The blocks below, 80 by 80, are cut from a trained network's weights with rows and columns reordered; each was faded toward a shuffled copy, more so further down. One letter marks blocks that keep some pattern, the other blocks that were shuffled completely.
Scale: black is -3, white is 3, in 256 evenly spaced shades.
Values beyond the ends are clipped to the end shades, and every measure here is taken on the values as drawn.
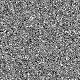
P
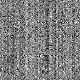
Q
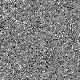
P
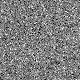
P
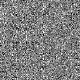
Q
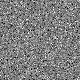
P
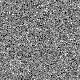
P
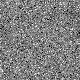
P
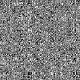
Q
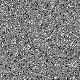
P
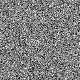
P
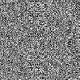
Q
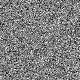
P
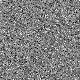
P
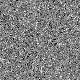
P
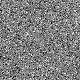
P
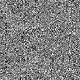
Q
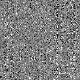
Q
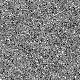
P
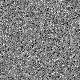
P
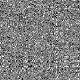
Q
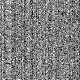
Q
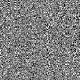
Q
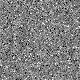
P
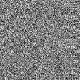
Q
